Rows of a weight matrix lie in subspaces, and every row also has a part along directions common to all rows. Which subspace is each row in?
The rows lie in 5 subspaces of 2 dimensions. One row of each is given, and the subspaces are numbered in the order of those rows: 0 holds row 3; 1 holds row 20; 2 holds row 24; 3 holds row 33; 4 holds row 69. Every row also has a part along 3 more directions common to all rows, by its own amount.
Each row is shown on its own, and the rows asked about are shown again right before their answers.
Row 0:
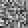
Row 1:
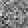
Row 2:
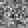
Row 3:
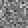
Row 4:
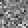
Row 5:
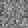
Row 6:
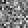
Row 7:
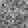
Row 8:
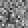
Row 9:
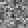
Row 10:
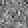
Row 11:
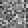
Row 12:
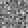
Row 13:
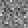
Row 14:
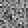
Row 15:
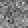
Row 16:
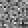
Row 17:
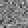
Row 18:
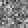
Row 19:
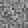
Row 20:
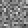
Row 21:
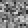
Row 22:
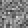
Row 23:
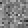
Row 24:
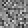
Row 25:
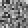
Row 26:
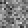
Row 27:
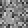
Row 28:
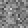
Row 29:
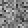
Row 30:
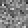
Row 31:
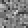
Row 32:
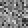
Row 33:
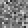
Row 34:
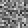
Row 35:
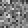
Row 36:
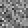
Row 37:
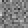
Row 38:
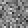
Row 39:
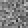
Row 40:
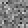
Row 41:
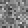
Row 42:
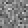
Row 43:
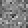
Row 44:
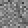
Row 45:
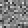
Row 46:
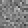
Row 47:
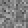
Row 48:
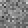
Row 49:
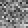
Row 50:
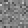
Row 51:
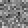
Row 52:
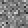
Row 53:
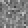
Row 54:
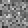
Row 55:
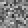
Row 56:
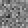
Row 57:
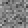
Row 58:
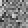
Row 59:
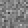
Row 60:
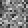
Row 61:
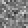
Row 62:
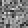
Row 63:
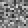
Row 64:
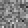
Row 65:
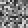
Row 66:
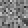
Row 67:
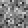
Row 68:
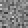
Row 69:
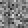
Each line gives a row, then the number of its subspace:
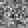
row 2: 4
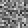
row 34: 2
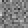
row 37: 1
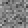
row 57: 2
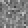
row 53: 3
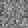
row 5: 2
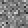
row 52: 3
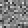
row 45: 0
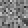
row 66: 1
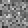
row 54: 0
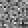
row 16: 1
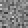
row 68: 0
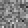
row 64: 0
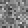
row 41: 4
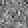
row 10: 3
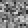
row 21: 3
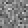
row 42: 2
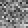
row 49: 1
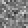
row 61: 3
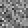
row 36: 2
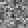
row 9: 4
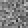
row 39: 0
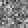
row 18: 4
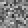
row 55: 4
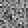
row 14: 2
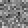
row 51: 0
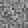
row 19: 2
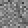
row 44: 0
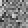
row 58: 1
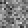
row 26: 4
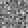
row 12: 3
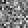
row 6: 4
